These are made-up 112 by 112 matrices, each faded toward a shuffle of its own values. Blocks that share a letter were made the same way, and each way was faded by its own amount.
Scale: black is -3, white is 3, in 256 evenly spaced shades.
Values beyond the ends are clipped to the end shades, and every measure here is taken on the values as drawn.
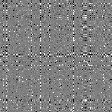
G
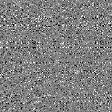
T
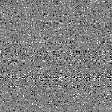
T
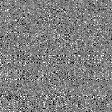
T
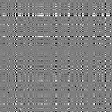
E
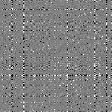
G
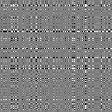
E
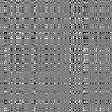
E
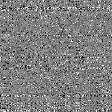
T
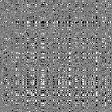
G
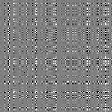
E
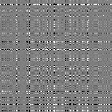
E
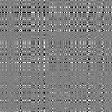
E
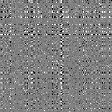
G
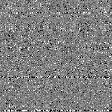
T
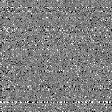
T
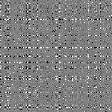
G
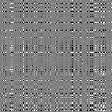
E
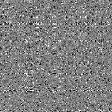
T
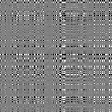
E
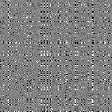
G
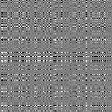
E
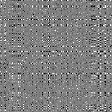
G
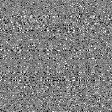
T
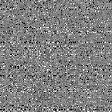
T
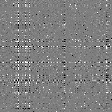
G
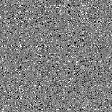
T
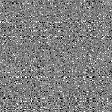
T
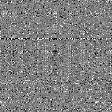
T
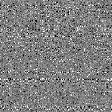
T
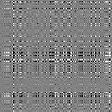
E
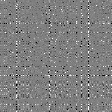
G
